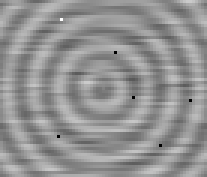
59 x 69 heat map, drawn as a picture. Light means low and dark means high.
Average level on the scale: 40%. Lone odd cells: 6, 5 higher and 1 lower than their neighbours. Slope: none. Rings: centred on the centre.
